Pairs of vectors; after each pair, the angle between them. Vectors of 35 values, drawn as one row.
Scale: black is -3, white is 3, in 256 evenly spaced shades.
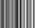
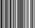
orthogonal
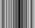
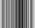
nearly parallel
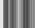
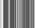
nearly parallel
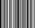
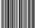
nearly opposite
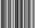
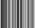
partly aligned
